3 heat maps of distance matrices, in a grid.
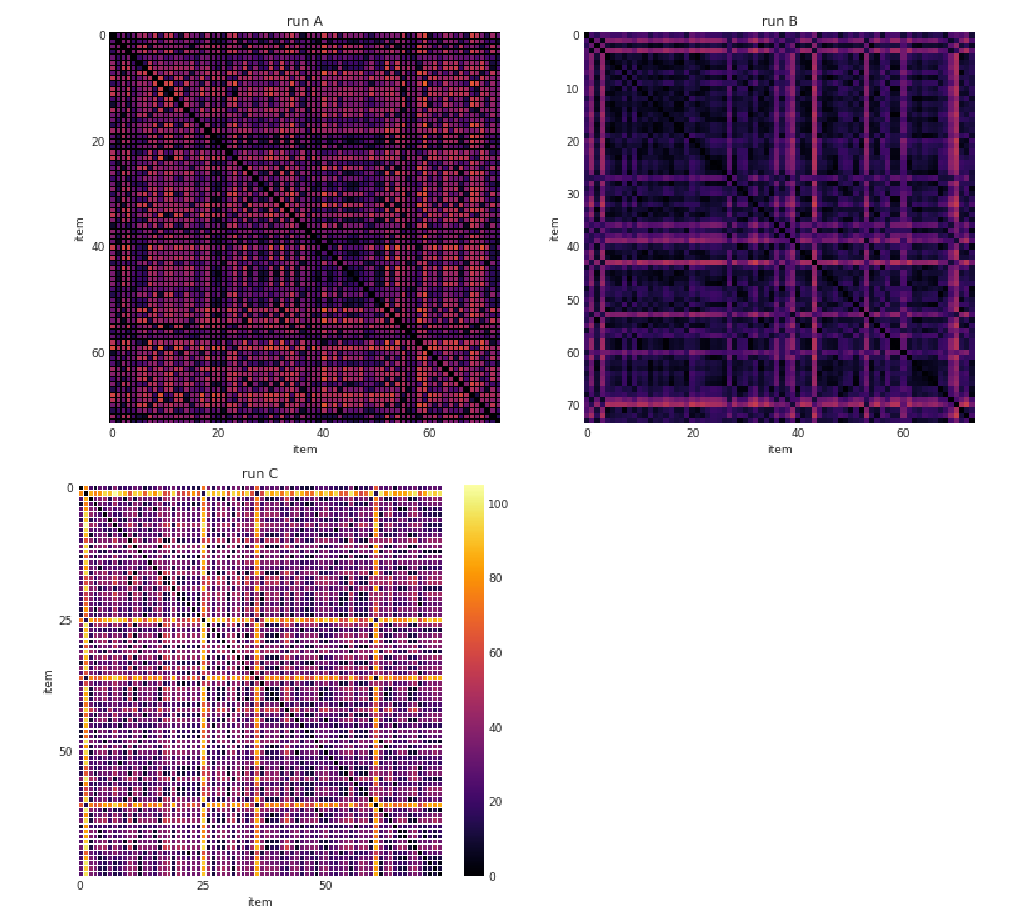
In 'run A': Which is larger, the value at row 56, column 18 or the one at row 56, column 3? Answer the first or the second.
the first
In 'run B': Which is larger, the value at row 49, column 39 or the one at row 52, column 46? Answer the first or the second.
the first
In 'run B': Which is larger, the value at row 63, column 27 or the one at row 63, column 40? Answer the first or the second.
the first
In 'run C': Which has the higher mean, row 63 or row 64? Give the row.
63
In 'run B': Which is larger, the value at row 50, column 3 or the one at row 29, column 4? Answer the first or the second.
the first
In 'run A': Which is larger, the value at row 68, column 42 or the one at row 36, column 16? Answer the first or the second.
the first
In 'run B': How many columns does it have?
74
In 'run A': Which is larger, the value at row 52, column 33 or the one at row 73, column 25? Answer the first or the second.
the first
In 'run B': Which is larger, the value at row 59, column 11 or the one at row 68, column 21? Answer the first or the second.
the second
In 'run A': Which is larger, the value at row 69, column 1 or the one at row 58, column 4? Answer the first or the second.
the first
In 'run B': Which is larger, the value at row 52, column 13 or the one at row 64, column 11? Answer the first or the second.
the second
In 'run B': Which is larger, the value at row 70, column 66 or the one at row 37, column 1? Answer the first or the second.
the first
